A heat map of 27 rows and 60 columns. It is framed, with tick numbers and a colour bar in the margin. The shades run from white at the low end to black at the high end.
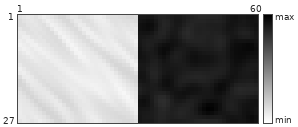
It is made of 1 by 2 panels. Panel 1,1: very low, slanting down to the right, faint in contrast. Panel 1,2: very high, blotchy, faint in contrast.
